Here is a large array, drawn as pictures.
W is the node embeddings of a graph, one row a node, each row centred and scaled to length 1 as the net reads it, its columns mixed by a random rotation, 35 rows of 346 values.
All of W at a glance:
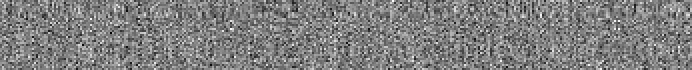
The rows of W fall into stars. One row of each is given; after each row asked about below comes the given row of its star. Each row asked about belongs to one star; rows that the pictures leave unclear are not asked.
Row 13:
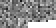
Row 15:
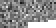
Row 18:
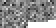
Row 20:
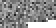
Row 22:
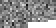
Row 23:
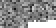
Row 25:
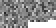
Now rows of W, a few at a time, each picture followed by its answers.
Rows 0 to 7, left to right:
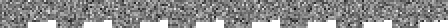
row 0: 25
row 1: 23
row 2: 25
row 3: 23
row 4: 23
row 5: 23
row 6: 22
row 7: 13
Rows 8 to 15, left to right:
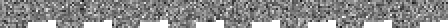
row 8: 13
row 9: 25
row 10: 18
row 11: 20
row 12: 25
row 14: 18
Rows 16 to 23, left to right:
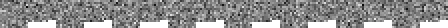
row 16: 13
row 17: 20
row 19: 15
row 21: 18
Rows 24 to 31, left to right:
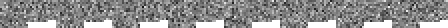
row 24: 15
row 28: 25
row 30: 18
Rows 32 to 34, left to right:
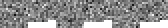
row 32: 20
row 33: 23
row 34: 18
